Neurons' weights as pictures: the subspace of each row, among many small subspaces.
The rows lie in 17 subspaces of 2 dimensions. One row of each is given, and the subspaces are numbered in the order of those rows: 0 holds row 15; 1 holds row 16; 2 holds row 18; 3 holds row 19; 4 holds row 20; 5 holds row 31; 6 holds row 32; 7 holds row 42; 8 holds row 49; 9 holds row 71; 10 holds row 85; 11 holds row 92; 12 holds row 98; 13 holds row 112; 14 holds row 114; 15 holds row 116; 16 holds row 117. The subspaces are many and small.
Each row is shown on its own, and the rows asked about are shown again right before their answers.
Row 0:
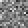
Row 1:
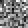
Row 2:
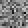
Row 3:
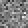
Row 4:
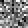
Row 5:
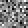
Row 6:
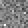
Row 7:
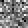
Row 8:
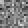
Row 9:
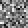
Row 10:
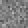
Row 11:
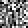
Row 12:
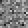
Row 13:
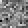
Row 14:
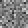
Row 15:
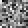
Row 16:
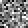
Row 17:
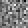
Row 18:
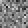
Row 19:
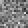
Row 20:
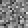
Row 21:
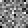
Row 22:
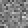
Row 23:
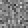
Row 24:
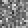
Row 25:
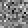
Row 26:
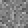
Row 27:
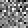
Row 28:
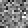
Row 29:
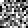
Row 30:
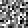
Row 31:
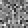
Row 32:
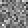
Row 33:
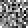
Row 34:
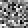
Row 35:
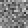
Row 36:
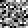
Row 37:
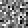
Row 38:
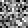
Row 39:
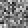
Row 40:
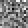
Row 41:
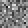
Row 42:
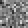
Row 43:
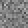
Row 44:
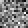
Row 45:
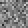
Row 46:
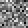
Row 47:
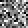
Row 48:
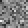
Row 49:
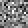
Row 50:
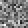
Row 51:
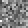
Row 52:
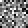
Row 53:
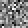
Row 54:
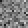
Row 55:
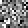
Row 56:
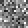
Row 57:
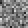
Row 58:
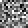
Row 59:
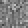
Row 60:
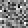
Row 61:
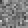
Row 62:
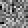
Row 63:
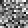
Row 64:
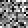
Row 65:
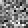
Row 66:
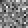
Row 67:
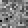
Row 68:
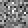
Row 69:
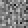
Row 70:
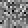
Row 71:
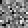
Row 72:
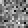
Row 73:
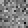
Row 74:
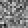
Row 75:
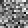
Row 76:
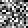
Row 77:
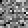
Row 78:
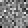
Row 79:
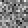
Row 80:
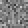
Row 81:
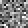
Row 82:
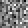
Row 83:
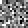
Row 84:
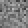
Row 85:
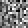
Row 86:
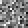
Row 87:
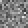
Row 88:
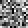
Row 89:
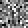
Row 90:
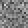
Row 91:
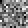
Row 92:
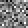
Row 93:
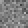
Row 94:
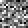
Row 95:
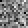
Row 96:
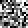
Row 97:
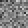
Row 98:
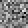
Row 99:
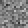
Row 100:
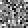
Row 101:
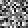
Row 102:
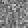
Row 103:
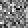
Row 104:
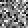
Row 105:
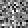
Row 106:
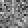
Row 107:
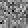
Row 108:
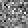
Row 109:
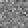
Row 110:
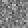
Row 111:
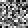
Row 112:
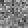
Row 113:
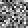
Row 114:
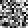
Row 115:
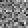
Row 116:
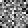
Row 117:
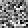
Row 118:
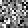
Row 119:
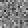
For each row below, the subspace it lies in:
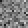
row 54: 11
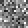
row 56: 16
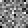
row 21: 15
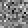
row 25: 8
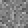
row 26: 15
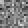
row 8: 13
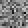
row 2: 14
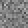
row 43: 8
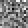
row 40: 10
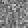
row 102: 7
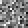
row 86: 4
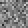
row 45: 6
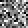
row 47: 6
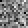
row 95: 6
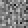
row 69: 10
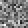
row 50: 3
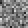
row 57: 7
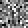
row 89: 5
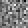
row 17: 10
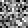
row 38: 13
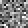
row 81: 1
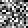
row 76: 11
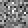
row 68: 8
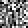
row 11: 7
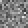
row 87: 12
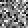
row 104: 6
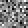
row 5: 9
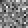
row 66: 2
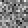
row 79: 13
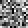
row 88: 14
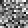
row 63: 3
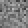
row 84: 10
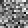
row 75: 3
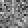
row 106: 13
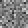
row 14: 15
